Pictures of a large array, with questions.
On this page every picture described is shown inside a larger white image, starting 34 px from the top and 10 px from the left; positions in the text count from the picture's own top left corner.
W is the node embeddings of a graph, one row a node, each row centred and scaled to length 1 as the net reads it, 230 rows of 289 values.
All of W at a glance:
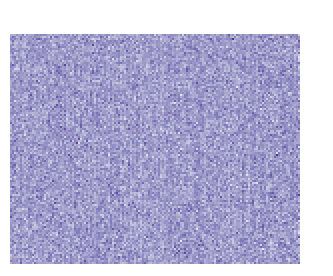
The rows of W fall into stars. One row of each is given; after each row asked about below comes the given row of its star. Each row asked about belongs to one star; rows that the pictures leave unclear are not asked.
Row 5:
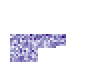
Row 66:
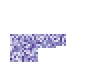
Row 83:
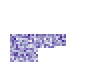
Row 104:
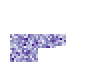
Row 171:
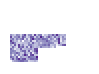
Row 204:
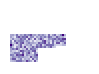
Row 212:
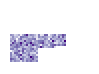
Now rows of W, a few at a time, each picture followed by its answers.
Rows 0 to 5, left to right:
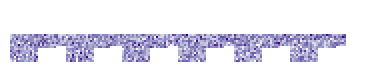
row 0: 171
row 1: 5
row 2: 204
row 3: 204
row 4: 83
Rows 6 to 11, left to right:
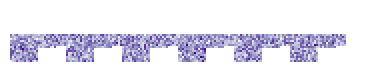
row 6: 104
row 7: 66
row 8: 104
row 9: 171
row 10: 66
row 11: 204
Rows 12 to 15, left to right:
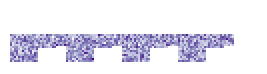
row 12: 66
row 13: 212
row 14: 5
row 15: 204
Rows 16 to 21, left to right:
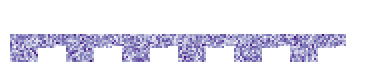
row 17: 171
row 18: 104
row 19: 171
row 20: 212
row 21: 5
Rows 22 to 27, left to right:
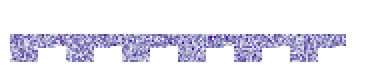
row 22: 83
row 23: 5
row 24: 83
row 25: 204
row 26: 171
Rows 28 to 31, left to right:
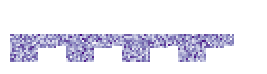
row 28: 66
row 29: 171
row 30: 212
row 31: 83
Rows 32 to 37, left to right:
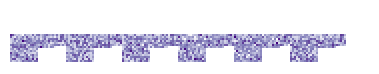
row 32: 212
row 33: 204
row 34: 66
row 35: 212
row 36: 212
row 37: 212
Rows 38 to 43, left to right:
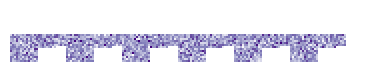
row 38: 171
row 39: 212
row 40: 66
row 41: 204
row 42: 83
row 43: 104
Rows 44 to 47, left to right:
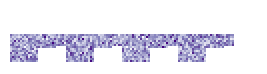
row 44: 212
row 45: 171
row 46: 83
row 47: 5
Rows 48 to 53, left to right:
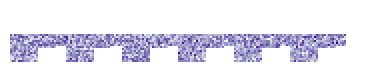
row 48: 83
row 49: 204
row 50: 104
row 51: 204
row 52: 204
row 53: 83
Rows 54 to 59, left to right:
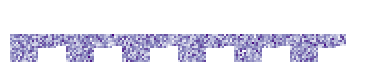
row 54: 204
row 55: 171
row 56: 171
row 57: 66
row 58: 5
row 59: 212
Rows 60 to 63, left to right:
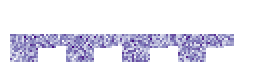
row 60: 66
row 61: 104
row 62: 212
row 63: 66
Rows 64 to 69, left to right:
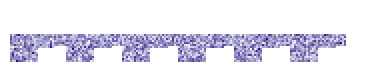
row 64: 5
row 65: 212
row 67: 104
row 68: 171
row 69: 5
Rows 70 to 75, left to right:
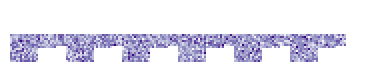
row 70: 212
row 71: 104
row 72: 204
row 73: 204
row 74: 171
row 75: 104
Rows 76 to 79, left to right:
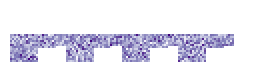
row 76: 212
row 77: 5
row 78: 171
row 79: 212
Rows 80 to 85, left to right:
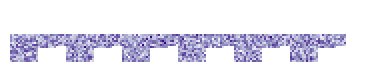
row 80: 104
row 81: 212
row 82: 212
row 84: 204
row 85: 212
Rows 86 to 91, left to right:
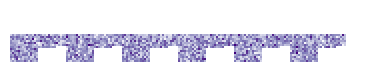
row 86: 171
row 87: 212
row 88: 212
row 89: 66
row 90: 204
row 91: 104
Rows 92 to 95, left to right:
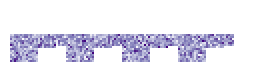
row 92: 204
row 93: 204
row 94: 104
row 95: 83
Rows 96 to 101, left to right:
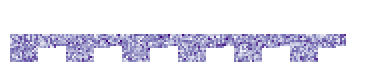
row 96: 104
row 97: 212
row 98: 171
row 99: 204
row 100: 5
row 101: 66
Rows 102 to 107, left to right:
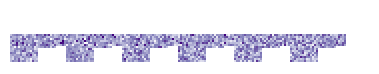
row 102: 83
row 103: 171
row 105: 171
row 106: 66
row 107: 83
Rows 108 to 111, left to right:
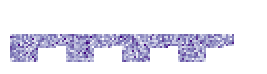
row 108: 171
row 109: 83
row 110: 104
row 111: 83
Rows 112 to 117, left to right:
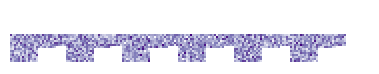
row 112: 5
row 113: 212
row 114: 66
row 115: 66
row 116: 171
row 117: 5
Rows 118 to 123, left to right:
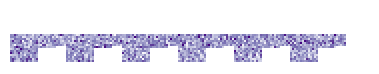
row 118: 104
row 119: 212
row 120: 204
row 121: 83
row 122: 83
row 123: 212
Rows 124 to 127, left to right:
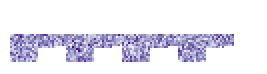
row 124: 83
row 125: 104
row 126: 5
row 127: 5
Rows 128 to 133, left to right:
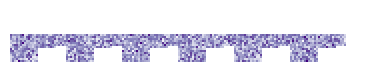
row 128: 83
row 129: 104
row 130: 5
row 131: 204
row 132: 83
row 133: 104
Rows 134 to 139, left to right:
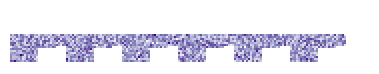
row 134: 204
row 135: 66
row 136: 83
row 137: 212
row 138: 5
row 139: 212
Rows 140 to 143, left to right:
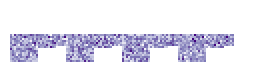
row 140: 83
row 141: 66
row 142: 66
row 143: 66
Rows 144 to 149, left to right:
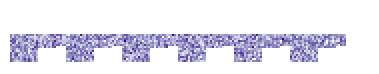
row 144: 104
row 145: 171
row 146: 104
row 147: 5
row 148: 204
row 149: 66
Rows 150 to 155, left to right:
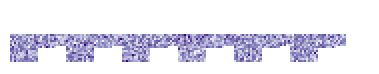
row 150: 104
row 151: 171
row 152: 204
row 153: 83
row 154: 5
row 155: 83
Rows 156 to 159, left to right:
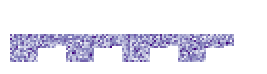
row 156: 83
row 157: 104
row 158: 83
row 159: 66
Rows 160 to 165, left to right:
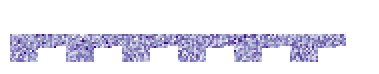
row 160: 5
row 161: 66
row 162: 83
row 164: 83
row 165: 212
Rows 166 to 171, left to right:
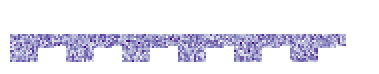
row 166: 5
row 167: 5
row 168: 204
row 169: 204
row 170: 5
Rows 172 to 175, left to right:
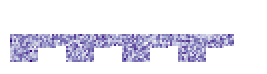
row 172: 204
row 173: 171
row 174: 104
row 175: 212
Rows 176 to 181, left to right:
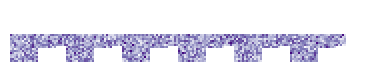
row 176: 66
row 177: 104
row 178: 171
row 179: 83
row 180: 83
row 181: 104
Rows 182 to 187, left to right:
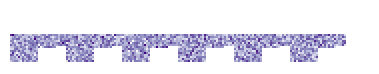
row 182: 66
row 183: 104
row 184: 5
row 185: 204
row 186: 5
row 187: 83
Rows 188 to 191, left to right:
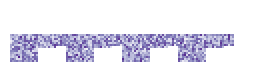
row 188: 66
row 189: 212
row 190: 66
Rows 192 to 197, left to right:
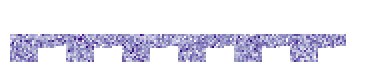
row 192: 212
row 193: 66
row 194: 104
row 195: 66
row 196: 66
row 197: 83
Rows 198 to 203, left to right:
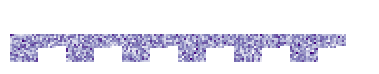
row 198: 66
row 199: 171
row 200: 5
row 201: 171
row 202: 5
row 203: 171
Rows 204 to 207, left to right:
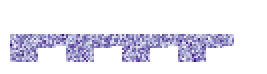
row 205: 212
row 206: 104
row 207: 104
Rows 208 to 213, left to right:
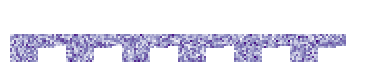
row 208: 204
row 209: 204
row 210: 104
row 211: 212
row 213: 66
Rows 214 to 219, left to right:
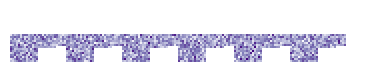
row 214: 171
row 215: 171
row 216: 104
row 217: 212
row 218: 171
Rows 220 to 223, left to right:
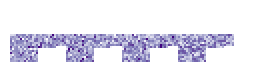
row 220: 204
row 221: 212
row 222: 212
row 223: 104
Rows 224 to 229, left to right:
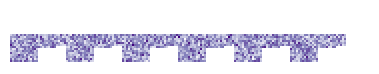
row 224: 204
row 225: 5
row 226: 5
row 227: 212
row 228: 204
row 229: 104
